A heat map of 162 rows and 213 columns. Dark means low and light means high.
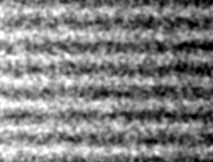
Stripes running across repeat 7 times from top to bottom. No single row or column stands out from its neighbours. There is an overall slope up to the left. The top right is the ninth with the lowest average. There are no lone odd cells.
